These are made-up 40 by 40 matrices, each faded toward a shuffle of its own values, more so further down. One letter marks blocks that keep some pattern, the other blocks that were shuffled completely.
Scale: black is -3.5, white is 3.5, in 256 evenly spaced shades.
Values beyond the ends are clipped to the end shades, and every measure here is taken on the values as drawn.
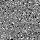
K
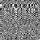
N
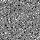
K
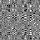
N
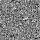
K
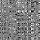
N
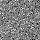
K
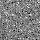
K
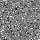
K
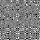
N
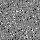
K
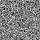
K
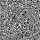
K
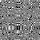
N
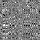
N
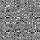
N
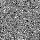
K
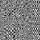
N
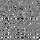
N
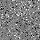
K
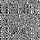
N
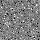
K
